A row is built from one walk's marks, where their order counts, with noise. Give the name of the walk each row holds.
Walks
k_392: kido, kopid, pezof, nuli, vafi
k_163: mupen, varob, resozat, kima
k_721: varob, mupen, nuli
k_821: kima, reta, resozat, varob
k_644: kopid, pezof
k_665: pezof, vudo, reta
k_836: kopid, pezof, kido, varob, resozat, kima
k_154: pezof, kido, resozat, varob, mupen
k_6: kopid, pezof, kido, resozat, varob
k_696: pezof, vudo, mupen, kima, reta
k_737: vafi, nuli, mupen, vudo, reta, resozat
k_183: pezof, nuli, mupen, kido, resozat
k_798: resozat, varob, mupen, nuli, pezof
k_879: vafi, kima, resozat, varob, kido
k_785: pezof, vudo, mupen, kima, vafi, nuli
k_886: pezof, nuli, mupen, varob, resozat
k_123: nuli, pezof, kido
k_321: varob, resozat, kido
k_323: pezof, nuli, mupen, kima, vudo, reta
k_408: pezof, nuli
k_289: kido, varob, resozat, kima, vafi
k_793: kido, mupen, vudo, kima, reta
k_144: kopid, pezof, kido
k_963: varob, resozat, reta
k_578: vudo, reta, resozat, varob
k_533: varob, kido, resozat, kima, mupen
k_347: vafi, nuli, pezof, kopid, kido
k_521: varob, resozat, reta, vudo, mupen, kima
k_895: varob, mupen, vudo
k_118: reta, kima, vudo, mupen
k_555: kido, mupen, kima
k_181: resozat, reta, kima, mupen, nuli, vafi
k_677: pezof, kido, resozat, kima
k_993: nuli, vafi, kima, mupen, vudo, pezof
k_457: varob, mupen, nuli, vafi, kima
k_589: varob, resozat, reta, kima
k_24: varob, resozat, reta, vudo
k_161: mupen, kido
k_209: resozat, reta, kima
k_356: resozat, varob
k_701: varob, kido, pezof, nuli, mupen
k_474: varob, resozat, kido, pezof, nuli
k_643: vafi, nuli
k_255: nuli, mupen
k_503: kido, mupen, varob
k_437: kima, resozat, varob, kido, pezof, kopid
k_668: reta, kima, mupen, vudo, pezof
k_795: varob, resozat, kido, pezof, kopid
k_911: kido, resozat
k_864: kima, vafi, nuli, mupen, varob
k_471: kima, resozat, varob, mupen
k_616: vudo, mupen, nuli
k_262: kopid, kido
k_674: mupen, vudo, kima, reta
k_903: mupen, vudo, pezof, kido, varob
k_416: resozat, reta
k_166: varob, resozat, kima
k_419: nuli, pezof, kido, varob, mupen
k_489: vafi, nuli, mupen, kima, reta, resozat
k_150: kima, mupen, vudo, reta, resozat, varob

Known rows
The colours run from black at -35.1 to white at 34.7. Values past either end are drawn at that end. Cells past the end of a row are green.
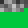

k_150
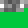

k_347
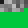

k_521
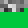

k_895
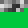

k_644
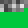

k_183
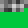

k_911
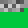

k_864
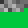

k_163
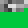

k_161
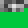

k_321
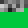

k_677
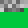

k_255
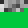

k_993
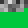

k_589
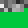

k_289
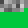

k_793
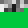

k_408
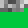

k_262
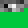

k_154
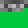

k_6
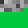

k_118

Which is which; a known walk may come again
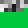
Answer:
k_408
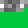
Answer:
k_347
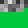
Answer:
k_589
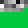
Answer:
k_181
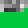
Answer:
k_123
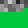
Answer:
k_821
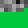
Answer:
k_578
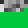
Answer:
k_993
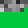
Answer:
k_886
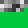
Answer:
k_644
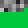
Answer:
k_24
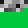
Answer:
k_668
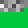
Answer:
k_457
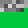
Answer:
k_721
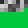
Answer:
k_209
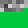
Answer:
k_701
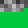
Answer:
k_150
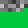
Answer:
k_795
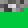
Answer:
k_903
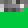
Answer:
k_474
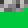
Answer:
k_674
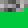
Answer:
k_144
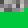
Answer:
k_793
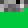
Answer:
k_416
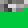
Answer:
k_161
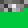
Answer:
k_533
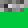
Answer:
k_419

